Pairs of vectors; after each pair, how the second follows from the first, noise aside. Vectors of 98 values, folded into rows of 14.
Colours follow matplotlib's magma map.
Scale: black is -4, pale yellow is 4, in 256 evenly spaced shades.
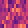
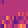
partly zeroed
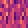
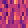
negated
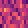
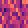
negated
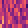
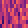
negated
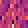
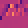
partly zeroed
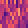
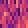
negated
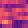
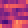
negated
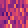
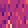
partly zeroed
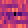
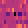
partly zeroed
